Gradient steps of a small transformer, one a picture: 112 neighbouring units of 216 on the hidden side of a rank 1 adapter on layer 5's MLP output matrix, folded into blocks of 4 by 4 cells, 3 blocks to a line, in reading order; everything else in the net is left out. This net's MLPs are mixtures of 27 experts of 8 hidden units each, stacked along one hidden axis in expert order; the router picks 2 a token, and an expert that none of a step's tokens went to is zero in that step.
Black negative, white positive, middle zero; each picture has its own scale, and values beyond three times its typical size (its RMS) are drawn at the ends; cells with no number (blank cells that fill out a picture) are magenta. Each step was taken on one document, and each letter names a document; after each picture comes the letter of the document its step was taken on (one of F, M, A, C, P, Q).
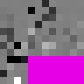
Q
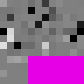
Q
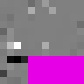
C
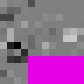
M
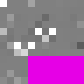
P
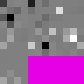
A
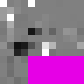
P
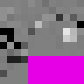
Q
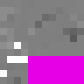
M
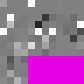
P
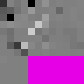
P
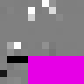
C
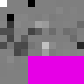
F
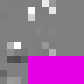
C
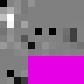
A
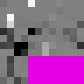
P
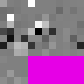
F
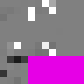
C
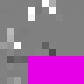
C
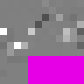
Q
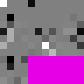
A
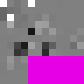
F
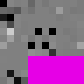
A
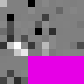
F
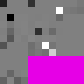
A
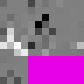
P
